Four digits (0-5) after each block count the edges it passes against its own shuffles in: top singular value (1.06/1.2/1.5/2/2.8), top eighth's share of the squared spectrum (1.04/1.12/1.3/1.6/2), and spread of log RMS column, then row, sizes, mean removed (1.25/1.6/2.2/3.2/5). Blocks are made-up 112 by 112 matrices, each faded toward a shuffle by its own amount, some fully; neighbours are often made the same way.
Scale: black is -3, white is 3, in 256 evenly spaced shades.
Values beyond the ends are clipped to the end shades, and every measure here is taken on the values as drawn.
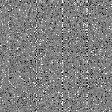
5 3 2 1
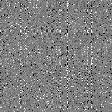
4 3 2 1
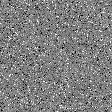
0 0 0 0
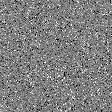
1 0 0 0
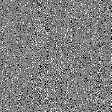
3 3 3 0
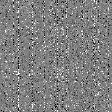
4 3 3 0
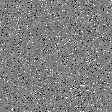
1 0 0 0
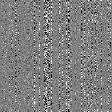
4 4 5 1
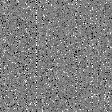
3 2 2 0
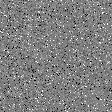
0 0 0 0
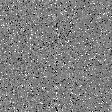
2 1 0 0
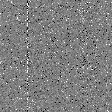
3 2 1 0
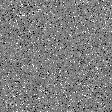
1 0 0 0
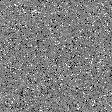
1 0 0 0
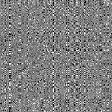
5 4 4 3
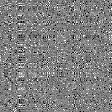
5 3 3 3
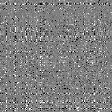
4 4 3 3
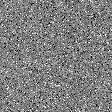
0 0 0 0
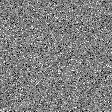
0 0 0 1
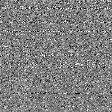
1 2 0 4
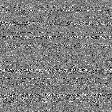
2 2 0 4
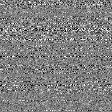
2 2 0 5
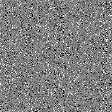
1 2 3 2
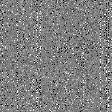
2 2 3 1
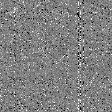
2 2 3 1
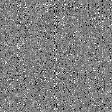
2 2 3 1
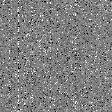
2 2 3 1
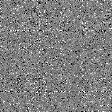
2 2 2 2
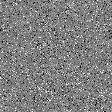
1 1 1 1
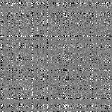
2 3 4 4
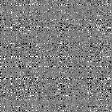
2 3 3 4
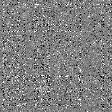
1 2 3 3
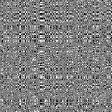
5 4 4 4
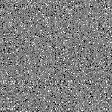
4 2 1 1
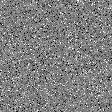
2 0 0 0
